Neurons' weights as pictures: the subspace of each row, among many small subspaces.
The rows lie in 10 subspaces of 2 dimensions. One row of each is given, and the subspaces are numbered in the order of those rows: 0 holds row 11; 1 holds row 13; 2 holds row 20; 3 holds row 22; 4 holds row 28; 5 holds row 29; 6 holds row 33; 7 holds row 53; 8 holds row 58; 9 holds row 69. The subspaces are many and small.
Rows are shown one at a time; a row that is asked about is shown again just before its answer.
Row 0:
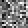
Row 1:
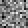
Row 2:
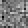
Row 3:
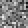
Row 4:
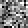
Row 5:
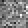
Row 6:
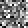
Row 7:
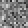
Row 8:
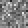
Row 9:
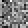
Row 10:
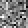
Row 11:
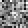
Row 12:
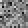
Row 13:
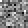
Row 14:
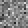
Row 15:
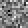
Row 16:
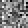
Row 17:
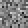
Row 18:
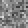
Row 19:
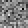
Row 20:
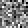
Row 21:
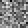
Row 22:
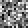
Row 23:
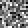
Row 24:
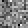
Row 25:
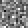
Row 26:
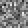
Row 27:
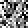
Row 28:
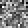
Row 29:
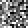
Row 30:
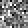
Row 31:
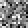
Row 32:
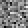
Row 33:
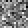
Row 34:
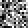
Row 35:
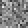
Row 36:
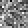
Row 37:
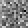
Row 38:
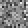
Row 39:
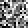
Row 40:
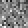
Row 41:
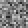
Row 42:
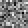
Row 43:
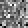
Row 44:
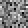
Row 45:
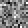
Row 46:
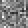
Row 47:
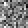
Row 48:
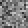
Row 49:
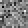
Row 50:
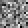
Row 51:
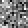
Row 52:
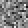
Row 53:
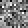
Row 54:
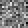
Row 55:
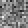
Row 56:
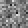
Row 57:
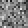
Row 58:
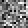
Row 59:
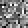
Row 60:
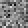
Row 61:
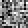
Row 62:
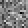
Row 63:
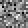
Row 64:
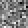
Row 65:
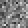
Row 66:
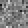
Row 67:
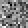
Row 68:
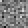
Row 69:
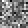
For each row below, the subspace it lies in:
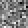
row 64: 4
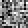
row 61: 0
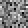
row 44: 5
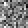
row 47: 3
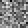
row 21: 9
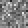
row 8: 3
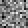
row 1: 0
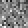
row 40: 1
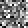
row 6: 1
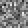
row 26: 6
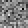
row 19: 3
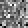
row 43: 1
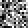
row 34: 7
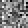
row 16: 2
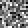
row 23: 5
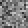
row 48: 4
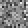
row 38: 4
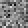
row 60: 1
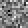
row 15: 2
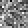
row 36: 7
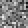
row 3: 4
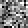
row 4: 8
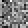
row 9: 9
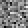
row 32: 5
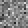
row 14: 3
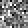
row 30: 7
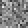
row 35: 9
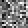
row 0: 8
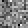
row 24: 9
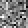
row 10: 4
